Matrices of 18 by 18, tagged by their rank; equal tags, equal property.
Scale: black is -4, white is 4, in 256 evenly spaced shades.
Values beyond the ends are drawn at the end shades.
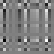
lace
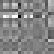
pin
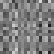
pin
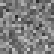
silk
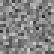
silk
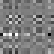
pin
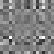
pin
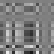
lace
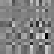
pin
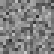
silk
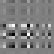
lace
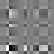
lace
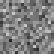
silk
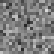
silk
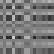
lace
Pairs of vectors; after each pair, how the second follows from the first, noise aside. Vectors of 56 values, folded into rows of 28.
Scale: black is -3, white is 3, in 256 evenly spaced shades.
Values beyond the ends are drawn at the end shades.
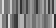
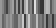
wrapped around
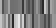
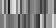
wrapped around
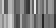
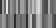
wrapped around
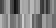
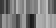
wrapped around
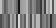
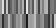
wrapped around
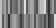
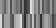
wrapped around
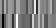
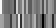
wrapped around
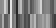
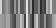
wrapped around
